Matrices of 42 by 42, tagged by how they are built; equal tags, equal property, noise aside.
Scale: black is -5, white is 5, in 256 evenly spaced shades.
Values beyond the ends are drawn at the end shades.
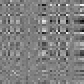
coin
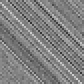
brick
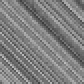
brick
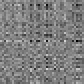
coin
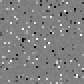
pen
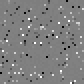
pen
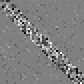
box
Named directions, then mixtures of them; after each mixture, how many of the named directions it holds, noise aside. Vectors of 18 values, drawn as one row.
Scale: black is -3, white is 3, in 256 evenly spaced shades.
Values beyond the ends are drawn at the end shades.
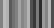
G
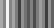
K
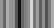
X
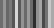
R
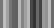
one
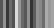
three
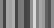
three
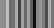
three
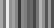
one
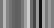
three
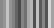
three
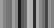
two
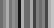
three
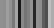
three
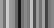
two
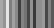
one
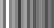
one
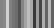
two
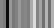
two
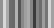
three
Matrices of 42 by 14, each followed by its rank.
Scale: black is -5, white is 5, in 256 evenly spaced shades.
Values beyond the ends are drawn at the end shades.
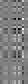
one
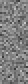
full rank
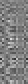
three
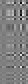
one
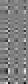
one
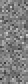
full rank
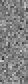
full rank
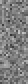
full rank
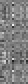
three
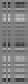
one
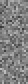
full rank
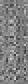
three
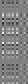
one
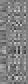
three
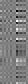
one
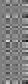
one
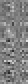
three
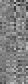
three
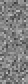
full rank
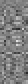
three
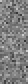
full rank
